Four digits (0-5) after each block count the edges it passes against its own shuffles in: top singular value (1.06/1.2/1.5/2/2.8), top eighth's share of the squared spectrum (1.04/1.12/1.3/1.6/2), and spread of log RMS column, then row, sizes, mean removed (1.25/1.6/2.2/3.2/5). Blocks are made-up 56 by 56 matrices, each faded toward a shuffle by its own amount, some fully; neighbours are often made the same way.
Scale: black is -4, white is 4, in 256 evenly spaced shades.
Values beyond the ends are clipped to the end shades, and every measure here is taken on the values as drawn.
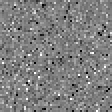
0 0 0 0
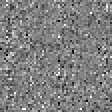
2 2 2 0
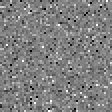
0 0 0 0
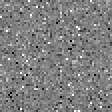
0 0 1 0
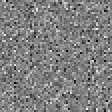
1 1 2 0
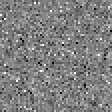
0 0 0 0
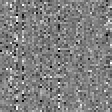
2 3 3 0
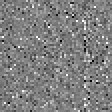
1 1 1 0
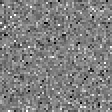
0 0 0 0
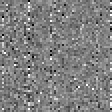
2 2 2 0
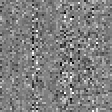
2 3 3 0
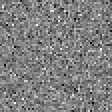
0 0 0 0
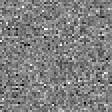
3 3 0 1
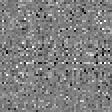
4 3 1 2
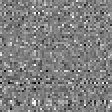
4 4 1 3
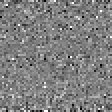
1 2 0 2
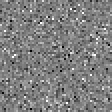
0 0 0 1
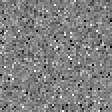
0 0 0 0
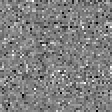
1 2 0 2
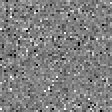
0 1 0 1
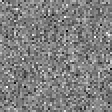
3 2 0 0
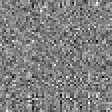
4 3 2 2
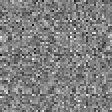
4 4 2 2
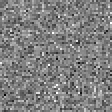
3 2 0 1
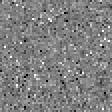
1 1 0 0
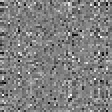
4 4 2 2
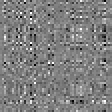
4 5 3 2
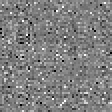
3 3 1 1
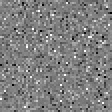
2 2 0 0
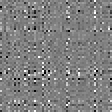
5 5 3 3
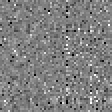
3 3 2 1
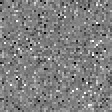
2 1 0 0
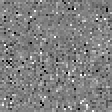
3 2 1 0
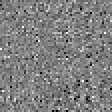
3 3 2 1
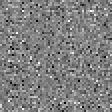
3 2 1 0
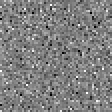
2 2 0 0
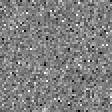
2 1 0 0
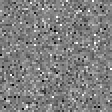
1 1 0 0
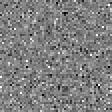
3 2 0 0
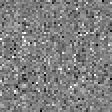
3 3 1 1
